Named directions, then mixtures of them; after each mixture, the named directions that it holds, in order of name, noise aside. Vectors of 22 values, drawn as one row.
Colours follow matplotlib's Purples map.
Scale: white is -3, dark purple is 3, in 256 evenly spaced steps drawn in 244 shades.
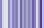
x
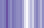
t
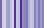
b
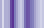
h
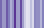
b, t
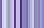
b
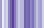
h, x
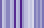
b, t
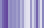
t, x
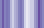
h, t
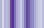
h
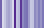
b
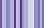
b, t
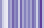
x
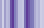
h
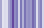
h, x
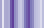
h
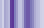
h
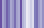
b, t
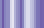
h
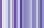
b, x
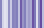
x
